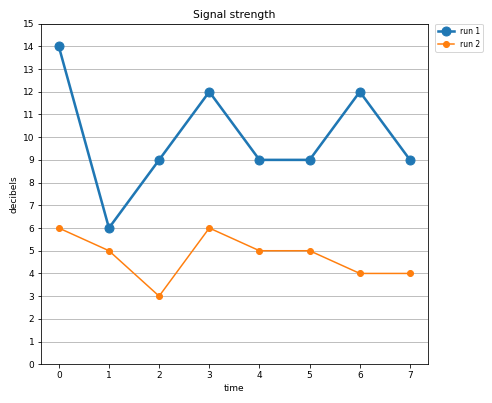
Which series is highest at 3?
run 1
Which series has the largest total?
run 1
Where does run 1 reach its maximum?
0
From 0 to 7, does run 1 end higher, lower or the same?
lower
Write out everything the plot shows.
Title: Signal strength
x-axis: time, ticks 0 1 2 3 4 5 6 7
y-axis: decibels, ticks 0 1 2 3 4 5 6 7 8 9 10 11 12 13 14 15
Legend: run 1, run 2
Values:
run 1: 14 6 9 12 9 9 12 9
run 2: 6 5 3 6 5 5 4 4
